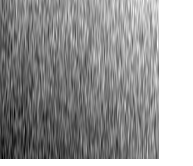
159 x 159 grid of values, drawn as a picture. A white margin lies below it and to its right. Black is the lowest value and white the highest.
Grain: streaks running down. Mirror symmetry: none. Ninth with the lowest average: bottom left. Slope: up to the top right.
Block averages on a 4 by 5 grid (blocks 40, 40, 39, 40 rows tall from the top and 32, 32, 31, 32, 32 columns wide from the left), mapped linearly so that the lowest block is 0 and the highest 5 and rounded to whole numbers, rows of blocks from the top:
23445 / 22344 / 12233 / 01123
